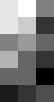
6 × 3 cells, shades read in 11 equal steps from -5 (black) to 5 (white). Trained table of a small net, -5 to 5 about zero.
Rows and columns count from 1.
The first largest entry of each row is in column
2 1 2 1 1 3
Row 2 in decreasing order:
4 3 -3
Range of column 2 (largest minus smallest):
8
